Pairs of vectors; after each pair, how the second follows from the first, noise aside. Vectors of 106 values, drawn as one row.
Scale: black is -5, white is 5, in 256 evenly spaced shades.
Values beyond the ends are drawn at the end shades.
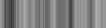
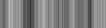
wrapped around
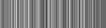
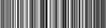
scaled up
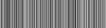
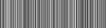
negated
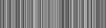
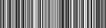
scaled up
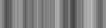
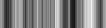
scaled up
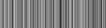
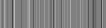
partly zeroed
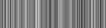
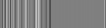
partly zeroed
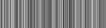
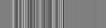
partly zeroed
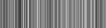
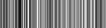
scaled up
